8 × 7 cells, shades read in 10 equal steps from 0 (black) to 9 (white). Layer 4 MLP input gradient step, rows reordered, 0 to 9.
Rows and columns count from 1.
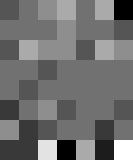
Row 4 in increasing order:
3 4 4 4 4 4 4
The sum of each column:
27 29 37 31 33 31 32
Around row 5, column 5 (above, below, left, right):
4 4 4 4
